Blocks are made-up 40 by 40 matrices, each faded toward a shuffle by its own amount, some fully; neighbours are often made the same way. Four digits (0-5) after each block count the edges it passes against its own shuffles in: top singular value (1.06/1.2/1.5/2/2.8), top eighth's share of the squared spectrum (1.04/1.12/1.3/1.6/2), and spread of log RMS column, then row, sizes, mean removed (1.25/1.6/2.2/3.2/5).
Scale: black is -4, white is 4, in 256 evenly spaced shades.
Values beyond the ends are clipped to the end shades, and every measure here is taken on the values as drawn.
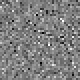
3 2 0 0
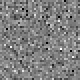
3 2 0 1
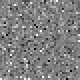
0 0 0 0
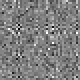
4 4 2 2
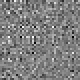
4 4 2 2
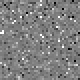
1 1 0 0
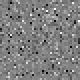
2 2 0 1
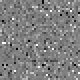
1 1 0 0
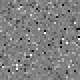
0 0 0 0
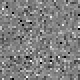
1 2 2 1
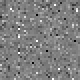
1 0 0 0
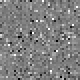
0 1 0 1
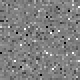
0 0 0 0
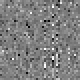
2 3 2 1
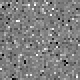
0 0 0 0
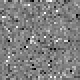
1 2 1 1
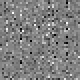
2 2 2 1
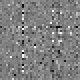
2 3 2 1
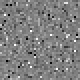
0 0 0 0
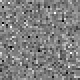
0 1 0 0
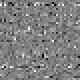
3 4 1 2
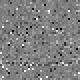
2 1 0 0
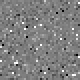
0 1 0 0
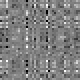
4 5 3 3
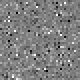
3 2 1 1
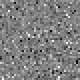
1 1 0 0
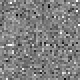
2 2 0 1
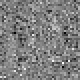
3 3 1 1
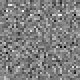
3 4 1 1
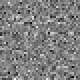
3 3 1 2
